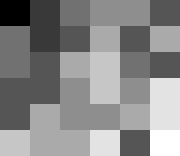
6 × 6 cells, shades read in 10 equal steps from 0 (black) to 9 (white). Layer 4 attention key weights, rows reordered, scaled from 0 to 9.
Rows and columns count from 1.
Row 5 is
3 6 5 5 6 8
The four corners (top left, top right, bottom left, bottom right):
0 3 7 9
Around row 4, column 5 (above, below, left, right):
4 6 7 8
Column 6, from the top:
3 6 3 8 8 9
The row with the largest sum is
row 6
